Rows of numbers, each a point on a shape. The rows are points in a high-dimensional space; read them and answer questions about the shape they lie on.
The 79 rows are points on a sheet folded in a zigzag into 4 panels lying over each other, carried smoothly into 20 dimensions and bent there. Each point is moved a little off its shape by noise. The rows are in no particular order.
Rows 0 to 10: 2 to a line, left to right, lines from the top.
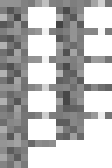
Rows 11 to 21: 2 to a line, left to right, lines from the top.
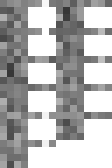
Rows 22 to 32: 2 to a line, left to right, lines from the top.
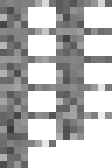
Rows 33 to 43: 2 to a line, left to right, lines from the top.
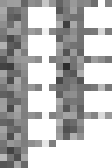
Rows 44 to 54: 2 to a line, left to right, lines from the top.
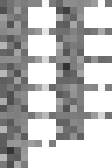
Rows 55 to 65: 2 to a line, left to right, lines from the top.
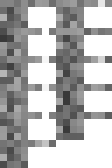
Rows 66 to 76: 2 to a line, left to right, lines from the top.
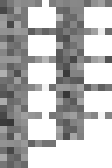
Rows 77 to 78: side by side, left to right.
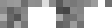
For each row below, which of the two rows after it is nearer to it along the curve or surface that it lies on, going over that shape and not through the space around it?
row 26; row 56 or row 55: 56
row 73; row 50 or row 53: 53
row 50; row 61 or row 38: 38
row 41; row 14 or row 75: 75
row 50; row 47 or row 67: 67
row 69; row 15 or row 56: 15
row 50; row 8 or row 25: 25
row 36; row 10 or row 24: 10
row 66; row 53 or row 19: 19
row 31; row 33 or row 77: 33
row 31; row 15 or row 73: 73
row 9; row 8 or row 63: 63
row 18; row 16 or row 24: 16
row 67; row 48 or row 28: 48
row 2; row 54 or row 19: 54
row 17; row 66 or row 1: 66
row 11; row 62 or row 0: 0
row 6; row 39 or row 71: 39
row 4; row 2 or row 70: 2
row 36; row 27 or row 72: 27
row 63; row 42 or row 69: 42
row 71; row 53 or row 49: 53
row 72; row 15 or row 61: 15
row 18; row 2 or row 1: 2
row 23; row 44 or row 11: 11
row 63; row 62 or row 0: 0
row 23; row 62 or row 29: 29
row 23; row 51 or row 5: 5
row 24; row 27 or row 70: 70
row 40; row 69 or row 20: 20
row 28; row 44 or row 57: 44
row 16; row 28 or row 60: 28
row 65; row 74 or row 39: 74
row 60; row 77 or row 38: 38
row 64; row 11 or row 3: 11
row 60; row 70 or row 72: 72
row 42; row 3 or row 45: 3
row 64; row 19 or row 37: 37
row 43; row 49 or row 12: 12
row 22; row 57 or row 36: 57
